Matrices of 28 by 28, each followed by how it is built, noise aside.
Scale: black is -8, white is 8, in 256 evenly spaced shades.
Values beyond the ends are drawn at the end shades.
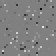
sparse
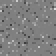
sparse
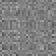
low rank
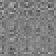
low rank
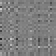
low rank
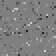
sparse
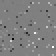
sparse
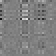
low rank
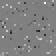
sparse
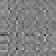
low rank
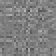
low rank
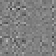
low rank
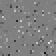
sparse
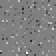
sparse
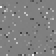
sparse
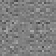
low rank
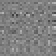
low rank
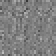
low rank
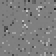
sparse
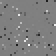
sparse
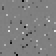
sparse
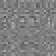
low rank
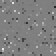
sparse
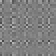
low rank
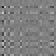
low rank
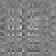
low rank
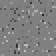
sparse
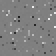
sparse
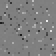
sparse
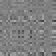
low rank
